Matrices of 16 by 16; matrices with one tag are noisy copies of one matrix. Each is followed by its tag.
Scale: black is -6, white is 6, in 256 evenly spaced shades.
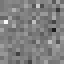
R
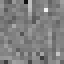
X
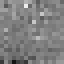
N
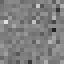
R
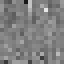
X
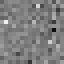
R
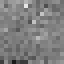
N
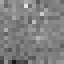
N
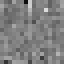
X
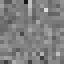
X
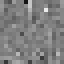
X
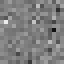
R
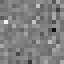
R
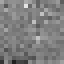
N
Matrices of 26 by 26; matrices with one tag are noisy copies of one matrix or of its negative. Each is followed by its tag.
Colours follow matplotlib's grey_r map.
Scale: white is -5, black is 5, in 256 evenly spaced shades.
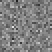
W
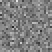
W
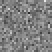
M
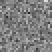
M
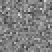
M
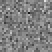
M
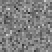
M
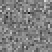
M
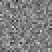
W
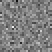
W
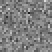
M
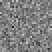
W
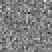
M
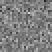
M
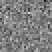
M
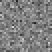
W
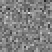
M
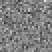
M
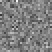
W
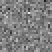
M
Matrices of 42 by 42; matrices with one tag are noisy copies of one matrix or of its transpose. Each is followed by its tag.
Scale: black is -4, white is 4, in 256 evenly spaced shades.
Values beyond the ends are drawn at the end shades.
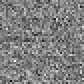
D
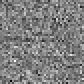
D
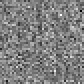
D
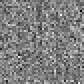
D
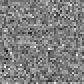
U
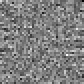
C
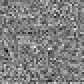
U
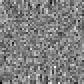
C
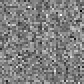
D
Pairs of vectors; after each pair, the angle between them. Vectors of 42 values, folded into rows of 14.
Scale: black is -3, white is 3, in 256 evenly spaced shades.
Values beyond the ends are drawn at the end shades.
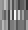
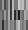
nearly opposite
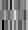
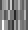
nearly opposite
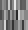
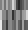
orthogonal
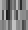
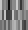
nearly parallel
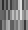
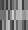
nearly parallel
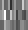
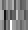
partly opposed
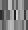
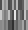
nearly opposite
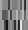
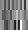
nearly parallel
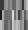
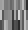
nearly opposite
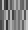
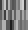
orthogonal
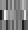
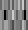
partly opposed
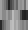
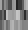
partly aligned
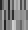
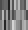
nearly parallel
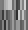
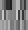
nearly opposite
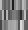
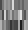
nearly opposite
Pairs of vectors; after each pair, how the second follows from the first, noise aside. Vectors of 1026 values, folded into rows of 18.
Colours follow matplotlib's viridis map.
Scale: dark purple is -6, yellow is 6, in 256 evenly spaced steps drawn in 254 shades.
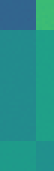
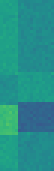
wrapped around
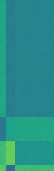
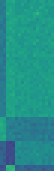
negated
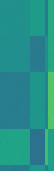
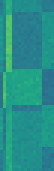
wrapped around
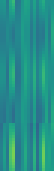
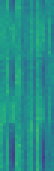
negated
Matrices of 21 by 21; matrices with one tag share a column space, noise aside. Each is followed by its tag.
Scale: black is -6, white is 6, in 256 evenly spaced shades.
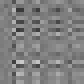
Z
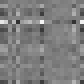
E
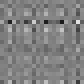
E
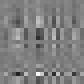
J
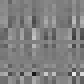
J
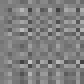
Z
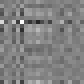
E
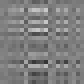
Z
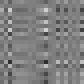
Z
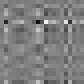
E
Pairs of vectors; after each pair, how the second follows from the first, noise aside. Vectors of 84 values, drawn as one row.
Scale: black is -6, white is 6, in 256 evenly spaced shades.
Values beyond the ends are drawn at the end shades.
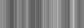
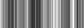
scaled up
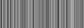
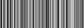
scaled up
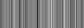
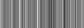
negated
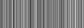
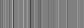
partly zeroed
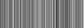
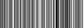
scaled up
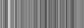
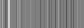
partly zeroed
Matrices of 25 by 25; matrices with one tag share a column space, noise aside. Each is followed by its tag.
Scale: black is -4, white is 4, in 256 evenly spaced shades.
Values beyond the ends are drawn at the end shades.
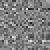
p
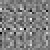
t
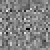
t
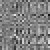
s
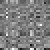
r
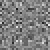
p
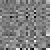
r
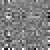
r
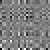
r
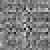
t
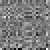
r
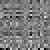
r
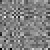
r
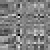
s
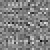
p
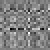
t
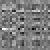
t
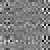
p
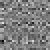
p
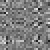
p
